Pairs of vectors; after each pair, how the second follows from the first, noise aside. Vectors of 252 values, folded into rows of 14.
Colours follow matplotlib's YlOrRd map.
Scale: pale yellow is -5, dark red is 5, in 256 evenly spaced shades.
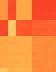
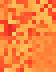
sign-scrambled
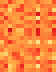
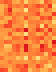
wrapped around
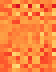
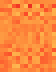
shrunk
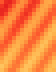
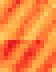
wrapped around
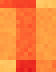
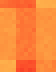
shrunk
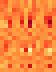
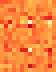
sign-scrambled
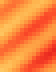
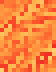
sign-scrambled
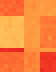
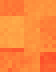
shrunk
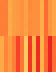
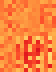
sign-scrambled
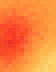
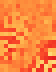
sign-scrambled
